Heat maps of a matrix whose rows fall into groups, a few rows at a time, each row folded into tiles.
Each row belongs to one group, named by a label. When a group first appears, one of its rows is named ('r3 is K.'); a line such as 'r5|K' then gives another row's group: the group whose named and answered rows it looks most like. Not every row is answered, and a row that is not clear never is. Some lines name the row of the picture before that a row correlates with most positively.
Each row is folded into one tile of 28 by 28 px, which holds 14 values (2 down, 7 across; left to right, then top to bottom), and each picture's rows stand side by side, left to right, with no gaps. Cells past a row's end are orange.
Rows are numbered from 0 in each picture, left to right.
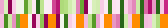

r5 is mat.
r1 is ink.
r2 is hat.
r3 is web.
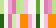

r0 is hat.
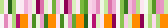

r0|ink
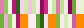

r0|hat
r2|hat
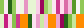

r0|ink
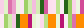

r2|ink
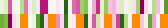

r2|web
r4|web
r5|web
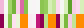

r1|mat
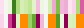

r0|mat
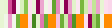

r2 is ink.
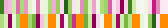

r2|ink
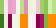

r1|mat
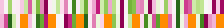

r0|web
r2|mat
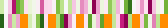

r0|hat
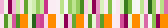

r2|mat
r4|mat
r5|ink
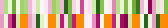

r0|mat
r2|ink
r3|mat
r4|mat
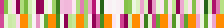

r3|mat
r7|web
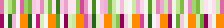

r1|hat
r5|web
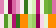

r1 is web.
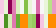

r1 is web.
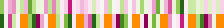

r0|hat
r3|web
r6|mat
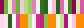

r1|mat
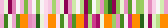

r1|web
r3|mat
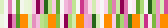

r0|mat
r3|web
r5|ink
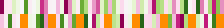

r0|web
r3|hat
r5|hat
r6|mat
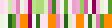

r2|web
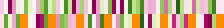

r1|mat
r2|web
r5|hat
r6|ink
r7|mat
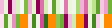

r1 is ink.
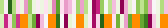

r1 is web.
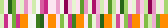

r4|ink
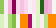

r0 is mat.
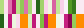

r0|hat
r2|mat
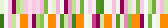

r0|hat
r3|mat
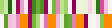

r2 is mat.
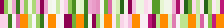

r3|hat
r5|mat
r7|ink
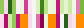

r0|ink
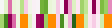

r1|mat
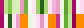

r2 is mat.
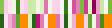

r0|mat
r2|web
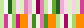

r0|ink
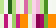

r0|ink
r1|mat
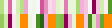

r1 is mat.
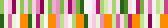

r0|hat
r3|hat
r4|ink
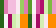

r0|hat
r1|hat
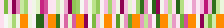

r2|hat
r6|ink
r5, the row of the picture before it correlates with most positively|0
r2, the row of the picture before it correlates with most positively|1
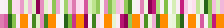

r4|mat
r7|ink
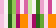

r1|web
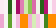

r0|web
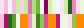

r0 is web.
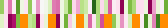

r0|mat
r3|ink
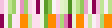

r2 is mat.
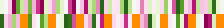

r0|hat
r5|web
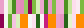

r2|web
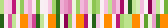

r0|hat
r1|web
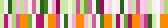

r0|ink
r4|ink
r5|web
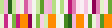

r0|ink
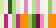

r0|ink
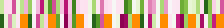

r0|hat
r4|mat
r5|hat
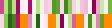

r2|ink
